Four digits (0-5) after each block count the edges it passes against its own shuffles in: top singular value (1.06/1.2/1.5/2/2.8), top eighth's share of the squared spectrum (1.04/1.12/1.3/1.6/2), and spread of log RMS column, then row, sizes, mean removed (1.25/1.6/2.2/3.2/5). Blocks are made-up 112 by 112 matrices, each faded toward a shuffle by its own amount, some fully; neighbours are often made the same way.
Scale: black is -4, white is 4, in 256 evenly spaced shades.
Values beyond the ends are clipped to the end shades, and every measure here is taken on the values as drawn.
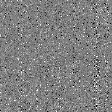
2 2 3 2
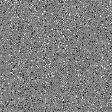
1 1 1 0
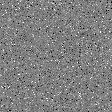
0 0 0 0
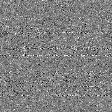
2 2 0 3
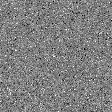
0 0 0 1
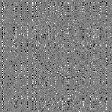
5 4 3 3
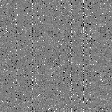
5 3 2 1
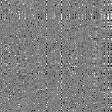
5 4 3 2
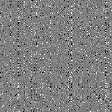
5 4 3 2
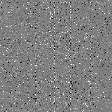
4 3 2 1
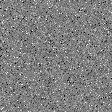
2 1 0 0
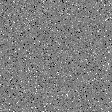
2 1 0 0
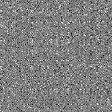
4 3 2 2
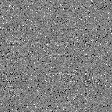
3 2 1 1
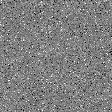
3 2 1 0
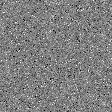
0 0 0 0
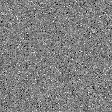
0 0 0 1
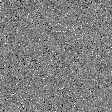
0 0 0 0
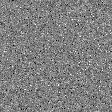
0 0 0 0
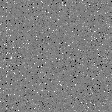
2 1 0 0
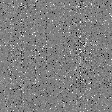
2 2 2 1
